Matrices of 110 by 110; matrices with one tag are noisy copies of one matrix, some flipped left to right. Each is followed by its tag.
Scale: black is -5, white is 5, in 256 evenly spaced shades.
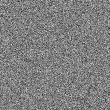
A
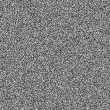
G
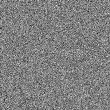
A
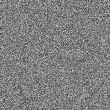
A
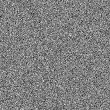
G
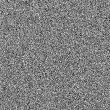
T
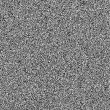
T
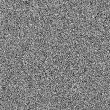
T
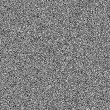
G
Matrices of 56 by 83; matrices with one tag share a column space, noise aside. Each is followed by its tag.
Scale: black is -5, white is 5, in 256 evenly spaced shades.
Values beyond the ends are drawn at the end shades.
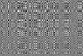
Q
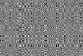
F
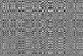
Q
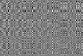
Q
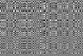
Q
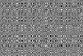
F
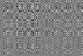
Q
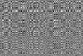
Q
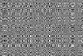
F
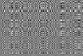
Q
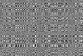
F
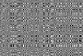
F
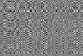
Q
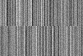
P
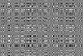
F
